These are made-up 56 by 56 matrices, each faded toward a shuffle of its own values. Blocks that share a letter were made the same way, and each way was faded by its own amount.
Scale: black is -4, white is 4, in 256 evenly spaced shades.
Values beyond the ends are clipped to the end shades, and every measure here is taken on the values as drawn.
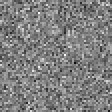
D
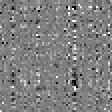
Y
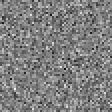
D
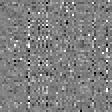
Y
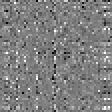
Y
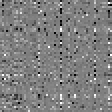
Y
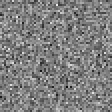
D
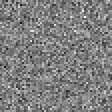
D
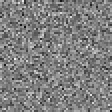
D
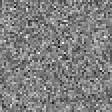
D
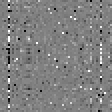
Y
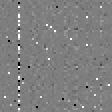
Y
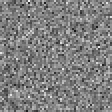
D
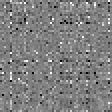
Y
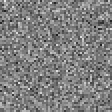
D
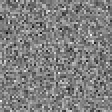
D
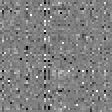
Y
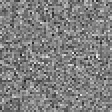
D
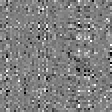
Y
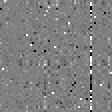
Y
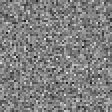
D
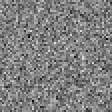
D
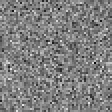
D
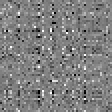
Y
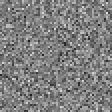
D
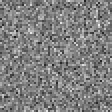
D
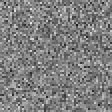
D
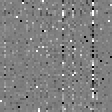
Y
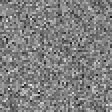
D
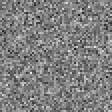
D
